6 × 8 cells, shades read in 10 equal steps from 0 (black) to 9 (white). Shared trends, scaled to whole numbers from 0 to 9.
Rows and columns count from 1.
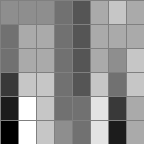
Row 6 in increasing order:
0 1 4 5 6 7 8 9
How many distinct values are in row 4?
4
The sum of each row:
41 41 41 41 41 40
